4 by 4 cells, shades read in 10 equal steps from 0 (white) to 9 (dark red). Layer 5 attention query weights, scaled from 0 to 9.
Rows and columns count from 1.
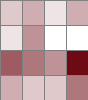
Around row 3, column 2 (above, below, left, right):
4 2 6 4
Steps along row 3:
down down up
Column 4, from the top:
3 0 9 5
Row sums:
9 5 24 12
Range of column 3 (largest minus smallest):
4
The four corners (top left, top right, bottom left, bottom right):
2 3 3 5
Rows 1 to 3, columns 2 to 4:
3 1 3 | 4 0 0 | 5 4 9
